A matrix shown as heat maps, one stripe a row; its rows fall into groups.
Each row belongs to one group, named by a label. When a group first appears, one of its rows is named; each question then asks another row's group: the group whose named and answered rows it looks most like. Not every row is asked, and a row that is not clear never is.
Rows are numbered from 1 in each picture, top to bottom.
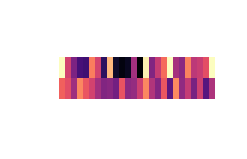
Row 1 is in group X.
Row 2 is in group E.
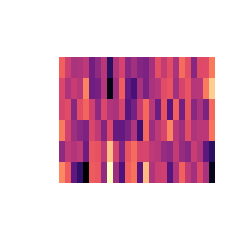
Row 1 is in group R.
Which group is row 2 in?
R
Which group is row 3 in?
E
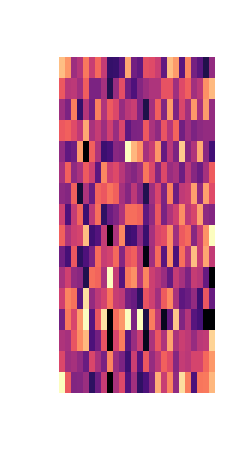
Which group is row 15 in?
X
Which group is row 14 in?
R
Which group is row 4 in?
E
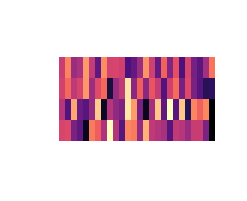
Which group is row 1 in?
E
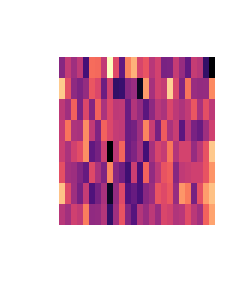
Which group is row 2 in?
X
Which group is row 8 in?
R
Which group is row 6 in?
X
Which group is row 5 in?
R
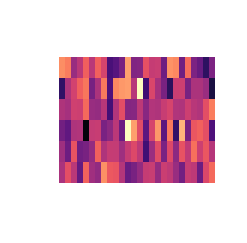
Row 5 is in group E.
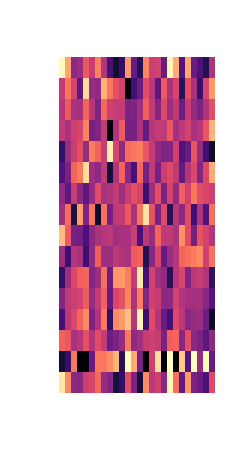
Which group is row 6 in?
R
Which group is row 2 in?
E
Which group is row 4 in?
R
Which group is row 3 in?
E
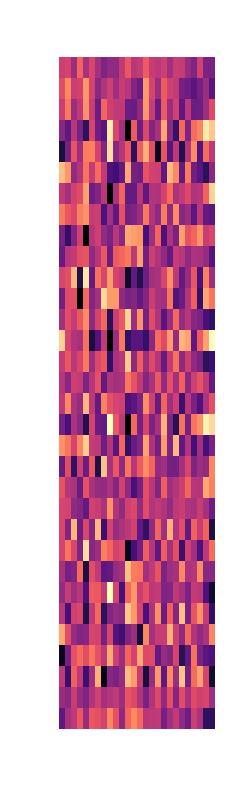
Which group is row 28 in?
X
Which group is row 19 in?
E
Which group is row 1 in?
E
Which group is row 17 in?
E
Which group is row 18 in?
X
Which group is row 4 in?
X
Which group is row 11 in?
E
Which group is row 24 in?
E
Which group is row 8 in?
E
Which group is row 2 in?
E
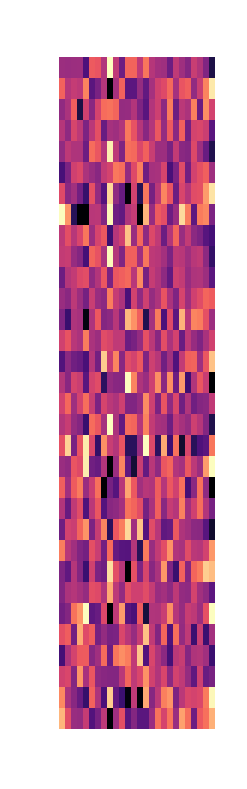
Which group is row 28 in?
E
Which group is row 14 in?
E
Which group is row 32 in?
R
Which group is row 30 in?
E
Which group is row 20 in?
R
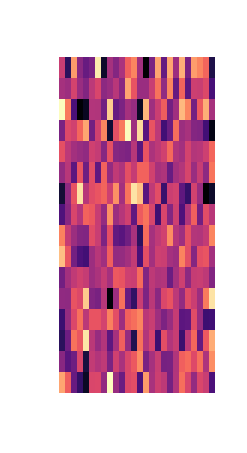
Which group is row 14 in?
R
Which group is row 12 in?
R
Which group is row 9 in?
X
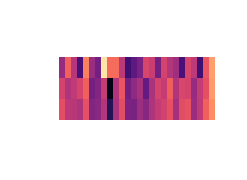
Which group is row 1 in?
E
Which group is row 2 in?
R
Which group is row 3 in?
R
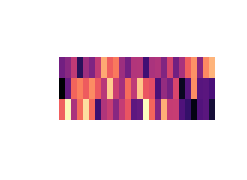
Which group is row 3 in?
E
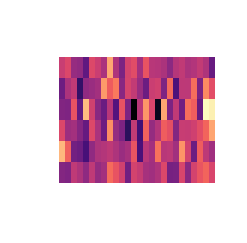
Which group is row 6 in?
X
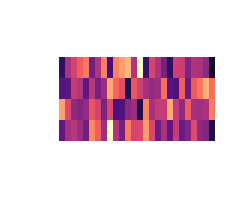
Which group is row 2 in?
X
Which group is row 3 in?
X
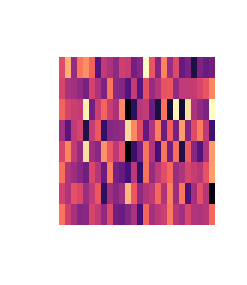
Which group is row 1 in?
E
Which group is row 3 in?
E
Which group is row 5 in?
E
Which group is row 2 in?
X
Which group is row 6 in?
X
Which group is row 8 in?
X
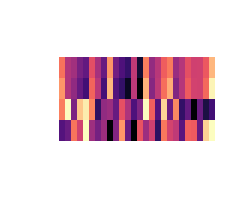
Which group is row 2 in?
X
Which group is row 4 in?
R
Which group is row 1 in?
X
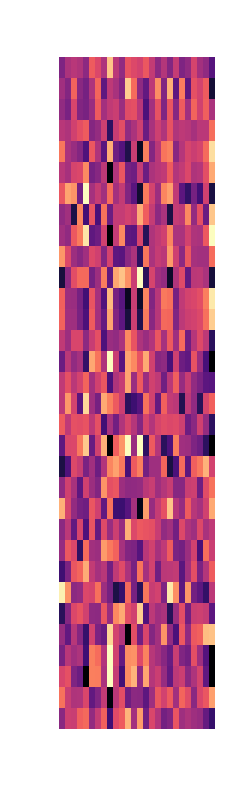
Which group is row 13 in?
X
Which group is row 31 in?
R
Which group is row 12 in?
X
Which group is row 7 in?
E
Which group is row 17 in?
E
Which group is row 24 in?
E
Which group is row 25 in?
R
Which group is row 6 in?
R
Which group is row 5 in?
X
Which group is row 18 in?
E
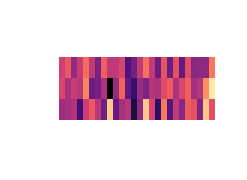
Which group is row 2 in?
R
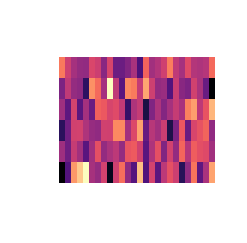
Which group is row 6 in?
R
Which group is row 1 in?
X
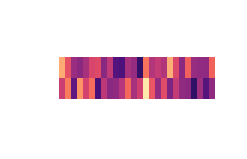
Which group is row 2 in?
E
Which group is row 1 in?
X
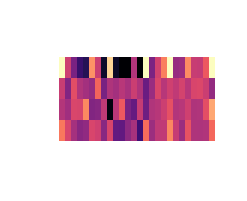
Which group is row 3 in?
R
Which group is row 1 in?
X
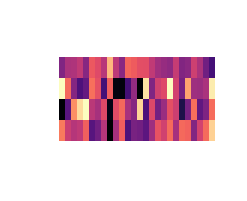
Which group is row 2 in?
X
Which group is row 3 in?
R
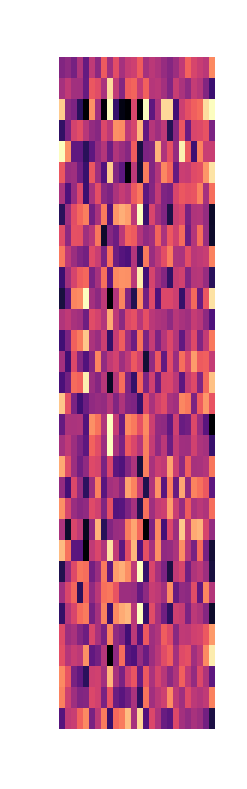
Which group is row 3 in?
X
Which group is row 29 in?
R
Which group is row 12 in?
R
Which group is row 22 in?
X
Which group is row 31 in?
X
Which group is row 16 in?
R
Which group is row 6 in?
X
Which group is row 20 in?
X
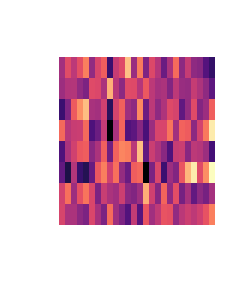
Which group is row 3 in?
R
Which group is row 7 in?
E
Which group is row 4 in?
R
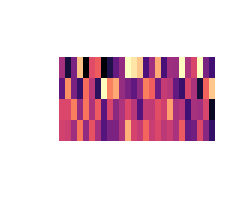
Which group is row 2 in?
E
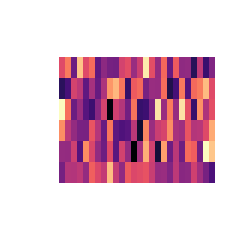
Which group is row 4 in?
X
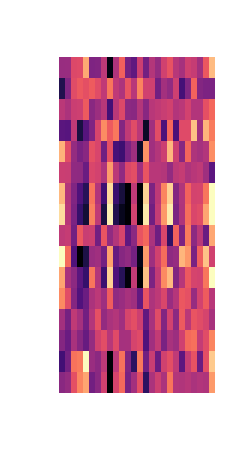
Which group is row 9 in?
E
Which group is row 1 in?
R
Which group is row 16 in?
R
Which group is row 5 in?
X
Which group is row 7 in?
X
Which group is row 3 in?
R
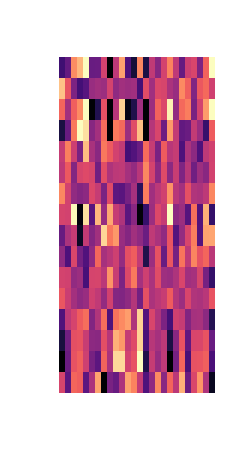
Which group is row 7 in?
X
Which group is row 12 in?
X
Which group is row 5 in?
E
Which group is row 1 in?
R
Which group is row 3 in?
R
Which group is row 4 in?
R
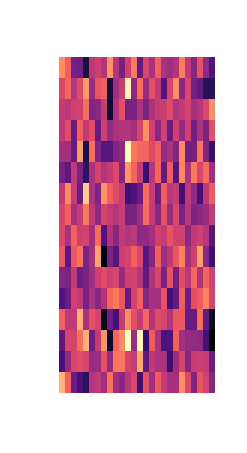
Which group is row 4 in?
E
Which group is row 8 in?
E
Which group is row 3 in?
R
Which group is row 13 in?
E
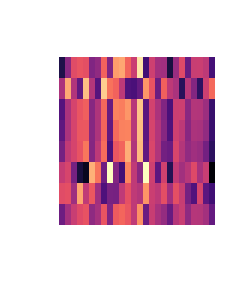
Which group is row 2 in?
E
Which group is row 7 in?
E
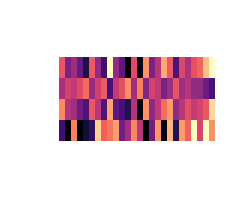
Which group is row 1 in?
X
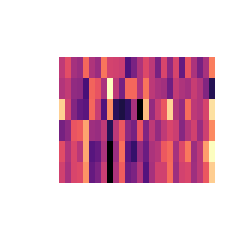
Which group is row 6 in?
R
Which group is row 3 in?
X
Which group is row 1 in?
E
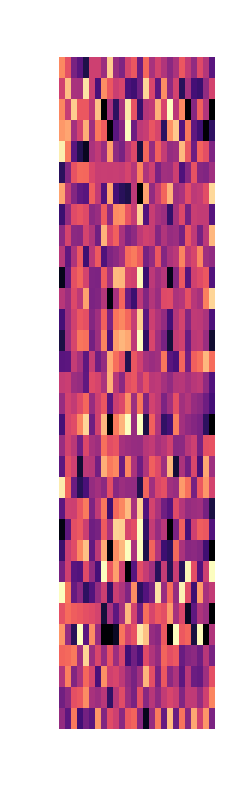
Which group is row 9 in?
E
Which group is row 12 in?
R
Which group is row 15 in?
X
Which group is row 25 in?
E
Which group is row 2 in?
E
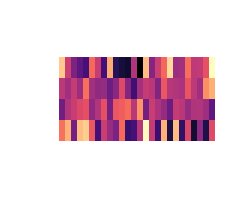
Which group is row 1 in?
X
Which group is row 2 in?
R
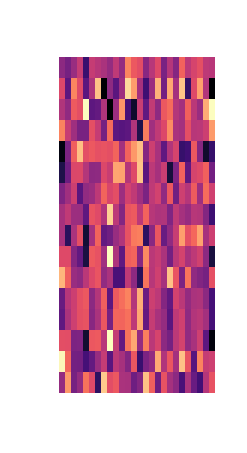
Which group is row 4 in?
X
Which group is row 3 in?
R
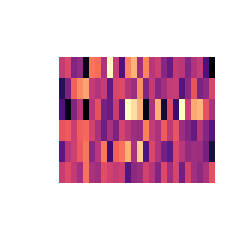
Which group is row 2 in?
R
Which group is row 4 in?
E
